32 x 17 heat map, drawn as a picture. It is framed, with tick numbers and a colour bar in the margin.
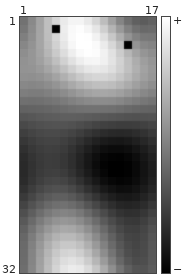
Lone odd cells: 2, each lower than its neighbours. Calmest part: middle left. Ninth with the lowest average: middle right. Ninth with the highest average: top middle. Stripes: none.
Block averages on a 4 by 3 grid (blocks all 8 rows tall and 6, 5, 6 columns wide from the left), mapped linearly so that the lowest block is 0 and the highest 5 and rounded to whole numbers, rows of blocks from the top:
3 5 3 / 2 2 2 / 1 1 0 / 3 3 1
